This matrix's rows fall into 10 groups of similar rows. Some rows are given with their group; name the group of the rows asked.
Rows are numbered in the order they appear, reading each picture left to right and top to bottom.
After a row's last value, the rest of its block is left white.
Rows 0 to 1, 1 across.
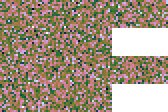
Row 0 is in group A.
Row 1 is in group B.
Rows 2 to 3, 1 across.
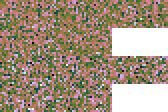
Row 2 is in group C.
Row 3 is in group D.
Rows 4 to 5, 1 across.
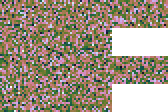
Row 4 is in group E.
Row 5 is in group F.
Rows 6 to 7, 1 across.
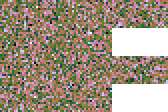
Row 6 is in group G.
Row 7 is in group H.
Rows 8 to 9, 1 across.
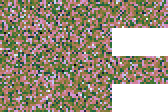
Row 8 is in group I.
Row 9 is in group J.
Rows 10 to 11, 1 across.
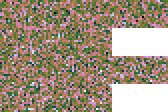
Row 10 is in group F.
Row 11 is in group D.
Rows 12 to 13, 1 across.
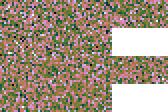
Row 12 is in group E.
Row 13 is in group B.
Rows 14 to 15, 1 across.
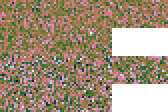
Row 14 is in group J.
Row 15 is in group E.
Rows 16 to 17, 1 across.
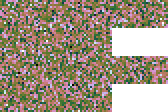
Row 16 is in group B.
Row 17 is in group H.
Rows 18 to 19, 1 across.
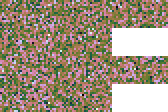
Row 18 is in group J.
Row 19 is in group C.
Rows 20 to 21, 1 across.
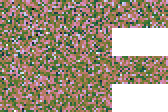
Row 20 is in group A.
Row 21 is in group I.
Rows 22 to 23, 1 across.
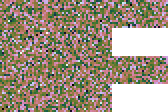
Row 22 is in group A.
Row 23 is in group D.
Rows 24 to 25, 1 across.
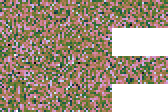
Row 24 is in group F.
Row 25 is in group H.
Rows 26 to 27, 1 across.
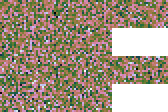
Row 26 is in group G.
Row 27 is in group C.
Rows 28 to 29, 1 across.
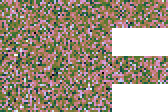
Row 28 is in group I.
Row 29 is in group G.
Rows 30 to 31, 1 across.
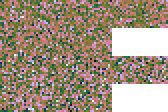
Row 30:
I
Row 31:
D
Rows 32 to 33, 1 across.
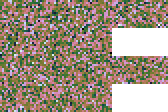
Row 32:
G
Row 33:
I
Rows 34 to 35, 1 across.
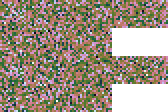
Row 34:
I
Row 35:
I
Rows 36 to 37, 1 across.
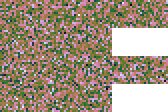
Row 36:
A
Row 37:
E
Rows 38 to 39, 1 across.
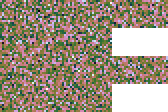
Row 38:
J
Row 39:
A
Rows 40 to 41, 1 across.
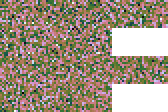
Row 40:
H
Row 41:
F
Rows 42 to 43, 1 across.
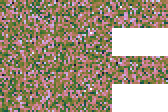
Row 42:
J
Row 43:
J
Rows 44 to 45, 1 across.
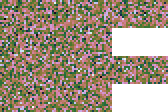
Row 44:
G
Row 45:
A
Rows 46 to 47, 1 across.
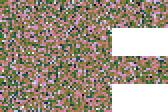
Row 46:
H
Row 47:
C
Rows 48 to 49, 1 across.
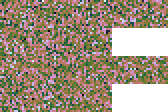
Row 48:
E
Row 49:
C
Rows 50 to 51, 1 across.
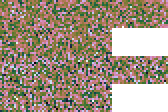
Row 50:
I
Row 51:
E
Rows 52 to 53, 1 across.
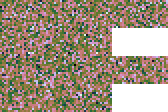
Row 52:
D
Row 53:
J
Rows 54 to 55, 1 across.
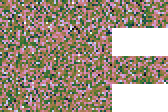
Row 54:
H
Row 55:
G
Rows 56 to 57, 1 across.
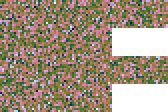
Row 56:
H
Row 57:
C
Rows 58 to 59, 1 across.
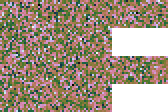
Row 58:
C
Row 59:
H
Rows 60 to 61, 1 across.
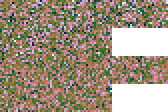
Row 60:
A
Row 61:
H
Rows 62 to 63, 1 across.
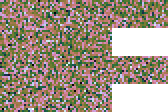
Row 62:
F
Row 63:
D
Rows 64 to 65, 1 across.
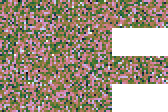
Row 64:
G
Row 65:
B
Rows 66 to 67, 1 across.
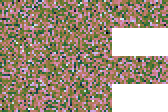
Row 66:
E
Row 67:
D
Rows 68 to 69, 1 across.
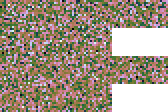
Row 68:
D
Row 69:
B
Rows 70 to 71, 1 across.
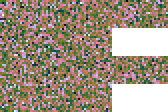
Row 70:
C
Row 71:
F
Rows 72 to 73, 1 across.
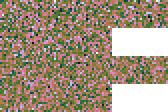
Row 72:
C
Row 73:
H
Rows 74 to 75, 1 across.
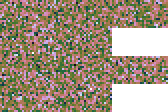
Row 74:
C
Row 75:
J
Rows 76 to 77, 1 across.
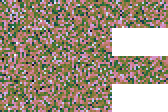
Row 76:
I
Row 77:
E
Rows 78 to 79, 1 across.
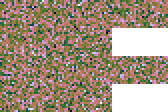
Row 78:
E
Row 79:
D
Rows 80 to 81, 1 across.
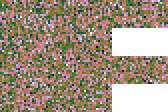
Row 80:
J
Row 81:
D
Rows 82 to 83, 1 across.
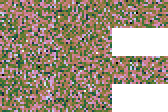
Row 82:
C
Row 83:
J
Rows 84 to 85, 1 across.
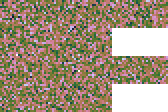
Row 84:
H
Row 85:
A
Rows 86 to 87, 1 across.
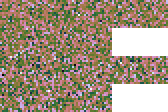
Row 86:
A
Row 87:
J
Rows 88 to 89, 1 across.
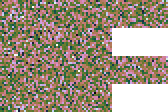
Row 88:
I
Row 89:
A
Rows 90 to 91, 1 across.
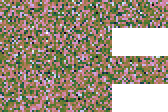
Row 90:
A
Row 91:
J
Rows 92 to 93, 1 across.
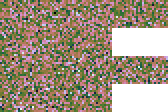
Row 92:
F
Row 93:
A
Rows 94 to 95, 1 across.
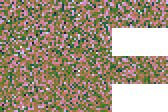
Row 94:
A
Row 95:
A
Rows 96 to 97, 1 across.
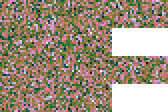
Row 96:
J
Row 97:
D
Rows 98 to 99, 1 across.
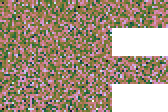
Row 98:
H
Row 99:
D
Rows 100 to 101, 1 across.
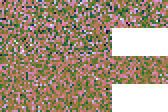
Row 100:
E
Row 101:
B
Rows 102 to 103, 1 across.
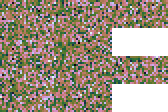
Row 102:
J
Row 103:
J
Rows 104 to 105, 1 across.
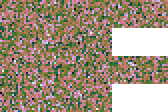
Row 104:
J
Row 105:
C
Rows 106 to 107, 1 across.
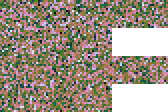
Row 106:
F
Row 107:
G
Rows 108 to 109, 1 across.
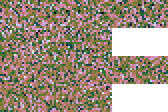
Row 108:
F
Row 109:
E
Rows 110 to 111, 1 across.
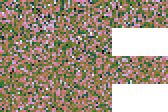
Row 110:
J
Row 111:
A
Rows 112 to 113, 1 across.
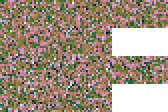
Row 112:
H
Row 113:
H
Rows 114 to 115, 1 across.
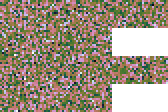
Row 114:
F
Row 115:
H
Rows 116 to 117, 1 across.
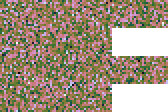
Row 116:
B
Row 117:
H
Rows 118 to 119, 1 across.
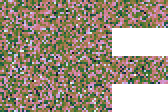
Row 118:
G
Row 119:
I
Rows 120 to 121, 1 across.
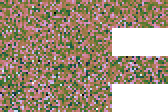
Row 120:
F
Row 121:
C
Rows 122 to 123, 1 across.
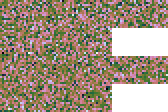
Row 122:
D
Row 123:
E
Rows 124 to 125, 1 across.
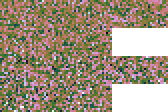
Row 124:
E
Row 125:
G
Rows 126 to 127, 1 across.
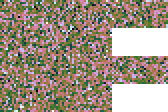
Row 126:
H
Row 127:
G
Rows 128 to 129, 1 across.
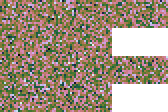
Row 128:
D
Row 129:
A
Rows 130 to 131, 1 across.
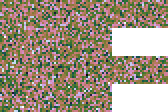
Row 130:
F
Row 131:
C
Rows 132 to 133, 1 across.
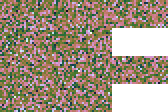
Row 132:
G
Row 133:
A
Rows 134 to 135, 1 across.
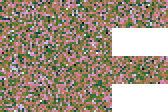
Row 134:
D
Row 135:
I
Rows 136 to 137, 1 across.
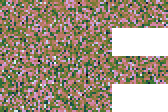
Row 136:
B
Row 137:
C
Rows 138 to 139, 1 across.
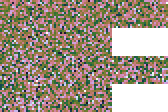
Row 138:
A
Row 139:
B
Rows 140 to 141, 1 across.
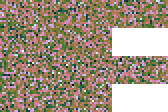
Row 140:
C
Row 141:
D
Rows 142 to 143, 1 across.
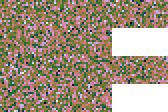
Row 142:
H
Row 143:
I
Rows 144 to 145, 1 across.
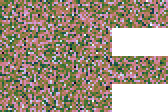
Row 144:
D
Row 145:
E
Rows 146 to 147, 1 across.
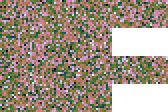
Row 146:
D
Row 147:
A
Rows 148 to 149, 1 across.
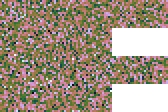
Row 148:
I
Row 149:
H
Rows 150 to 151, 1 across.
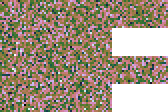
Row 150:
I
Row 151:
D
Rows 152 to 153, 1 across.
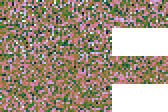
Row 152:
E
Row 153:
E
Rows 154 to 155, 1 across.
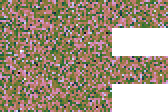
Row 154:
G
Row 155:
H
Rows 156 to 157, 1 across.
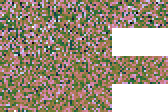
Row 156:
C
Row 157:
I
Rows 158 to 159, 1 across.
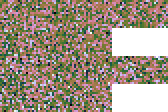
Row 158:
G
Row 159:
C
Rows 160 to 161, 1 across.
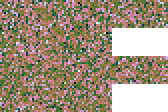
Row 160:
B
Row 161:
A
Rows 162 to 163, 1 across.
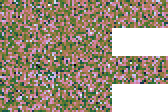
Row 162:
J
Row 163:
J
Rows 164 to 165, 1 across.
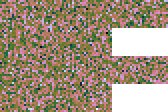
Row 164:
H
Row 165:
D
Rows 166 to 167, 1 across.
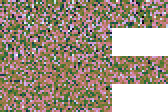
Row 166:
H
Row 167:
E
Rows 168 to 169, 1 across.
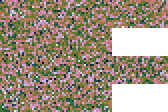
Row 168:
I
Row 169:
F
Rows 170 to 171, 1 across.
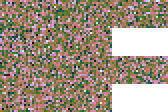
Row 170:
C
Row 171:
D
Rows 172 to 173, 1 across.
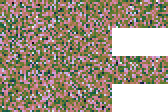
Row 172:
C
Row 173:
J
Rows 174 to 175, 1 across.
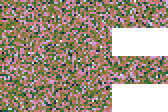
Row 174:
D
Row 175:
E
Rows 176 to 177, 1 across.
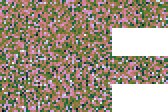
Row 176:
B
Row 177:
B
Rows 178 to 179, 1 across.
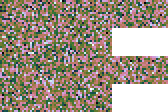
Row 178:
D
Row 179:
J
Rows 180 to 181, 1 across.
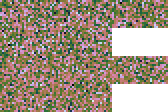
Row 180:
F
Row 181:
D
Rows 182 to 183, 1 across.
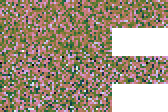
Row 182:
B
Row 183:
D
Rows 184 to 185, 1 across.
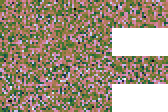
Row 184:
J
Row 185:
F
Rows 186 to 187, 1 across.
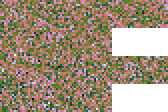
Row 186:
I
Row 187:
C
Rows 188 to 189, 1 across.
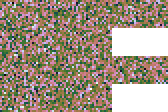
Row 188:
C
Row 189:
G
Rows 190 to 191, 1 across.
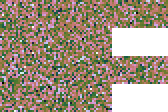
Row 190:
C
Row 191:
I
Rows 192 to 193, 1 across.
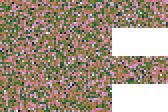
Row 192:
A
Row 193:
H
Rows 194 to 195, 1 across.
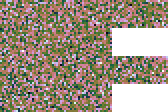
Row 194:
B
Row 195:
A
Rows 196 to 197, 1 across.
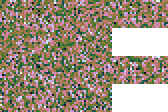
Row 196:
J
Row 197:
J
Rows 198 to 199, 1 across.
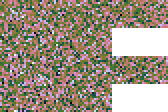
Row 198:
I
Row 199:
I
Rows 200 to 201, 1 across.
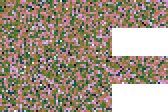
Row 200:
D
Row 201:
I
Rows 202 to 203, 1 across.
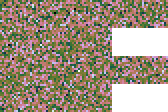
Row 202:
F
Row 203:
A
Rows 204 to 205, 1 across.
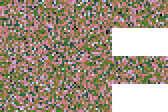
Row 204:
E
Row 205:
A
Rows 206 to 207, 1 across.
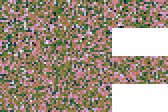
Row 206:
G
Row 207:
E
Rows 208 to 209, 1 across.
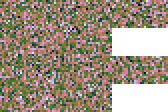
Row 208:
H
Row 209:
J
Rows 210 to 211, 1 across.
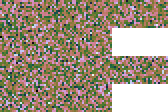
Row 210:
C
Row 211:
A
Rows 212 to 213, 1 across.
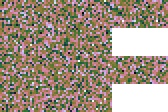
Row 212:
E
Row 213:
D
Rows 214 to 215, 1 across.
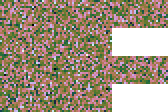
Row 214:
E
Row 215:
G
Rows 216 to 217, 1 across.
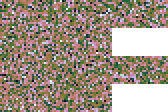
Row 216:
D
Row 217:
E
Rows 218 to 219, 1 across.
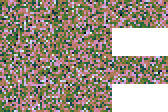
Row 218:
G
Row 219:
F
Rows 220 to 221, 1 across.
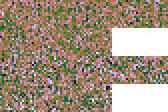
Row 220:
C
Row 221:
E
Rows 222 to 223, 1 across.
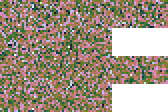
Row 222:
F
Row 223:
H
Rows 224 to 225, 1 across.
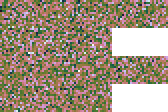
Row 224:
D
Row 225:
A
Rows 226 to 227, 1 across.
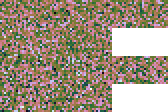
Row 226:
F
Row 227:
G
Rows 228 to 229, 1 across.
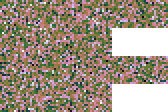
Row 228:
B
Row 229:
D
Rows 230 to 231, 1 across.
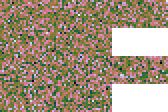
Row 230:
A
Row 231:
E
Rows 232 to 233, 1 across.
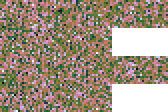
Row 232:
C
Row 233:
C
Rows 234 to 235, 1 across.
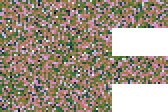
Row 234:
F
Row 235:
A
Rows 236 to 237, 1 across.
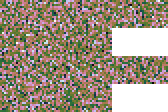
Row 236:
B
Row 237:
F
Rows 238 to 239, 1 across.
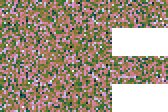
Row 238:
B
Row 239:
B
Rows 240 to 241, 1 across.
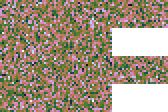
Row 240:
B
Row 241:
E
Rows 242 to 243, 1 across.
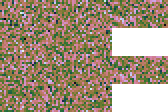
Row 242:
E
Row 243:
E
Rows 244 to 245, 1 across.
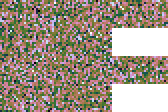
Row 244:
J
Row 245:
E
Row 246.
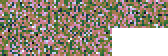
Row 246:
C
